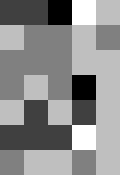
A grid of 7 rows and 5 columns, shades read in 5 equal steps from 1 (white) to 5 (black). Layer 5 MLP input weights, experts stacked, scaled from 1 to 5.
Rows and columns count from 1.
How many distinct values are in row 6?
3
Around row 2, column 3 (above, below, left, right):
5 3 3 2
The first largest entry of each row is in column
3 2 1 4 2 1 1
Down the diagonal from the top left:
4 3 3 5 2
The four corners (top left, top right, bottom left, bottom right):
4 2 3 2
